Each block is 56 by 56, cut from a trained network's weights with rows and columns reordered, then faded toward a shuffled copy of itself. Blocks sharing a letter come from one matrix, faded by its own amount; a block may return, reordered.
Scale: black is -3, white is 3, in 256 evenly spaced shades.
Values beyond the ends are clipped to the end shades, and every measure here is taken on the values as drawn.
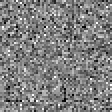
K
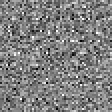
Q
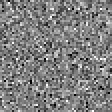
K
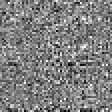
Q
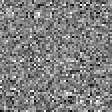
Q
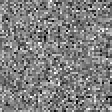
K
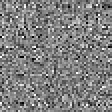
Q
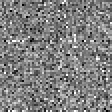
K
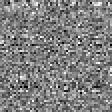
Q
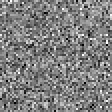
K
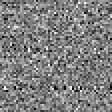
K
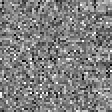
K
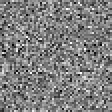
K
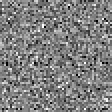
K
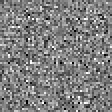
K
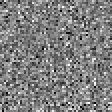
K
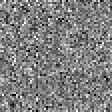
K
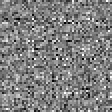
Q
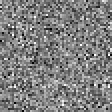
K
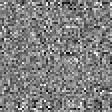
Q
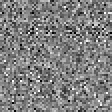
K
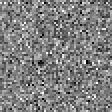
K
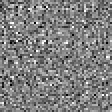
Q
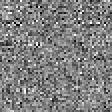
Q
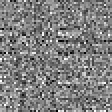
Q
